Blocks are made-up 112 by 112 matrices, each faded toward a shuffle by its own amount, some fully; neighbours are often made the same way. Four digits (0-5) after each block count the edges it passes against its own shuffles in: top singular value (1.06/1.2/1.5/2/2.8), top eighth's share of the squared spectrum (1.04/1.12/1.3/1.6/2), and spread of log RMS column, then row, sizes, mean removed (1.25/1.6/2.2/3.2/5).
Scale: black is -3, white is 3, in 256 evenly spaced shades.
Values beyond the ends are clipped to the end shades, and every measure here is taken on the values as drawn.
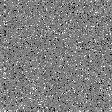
3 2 0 0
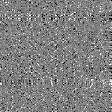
4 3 2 2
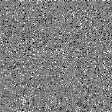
4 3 2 2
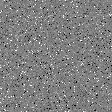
0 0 0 0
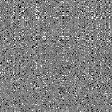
5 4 3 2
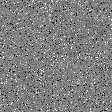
0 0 0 0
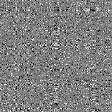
4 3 2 3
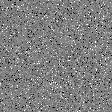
1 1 0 0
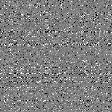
4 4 2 3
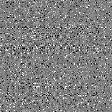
4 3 2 3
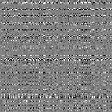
5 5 3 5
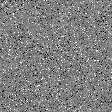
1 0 0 0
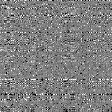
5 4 2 3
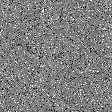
0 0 0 0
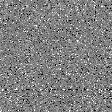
3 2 1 2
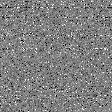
1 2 0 3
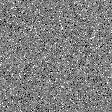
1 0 0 0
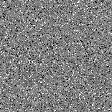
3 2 0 0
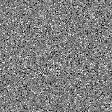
3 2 1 1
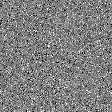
3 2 0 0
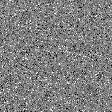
3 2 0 1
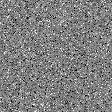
2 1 0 0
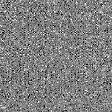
4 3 2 2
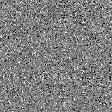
3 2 1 1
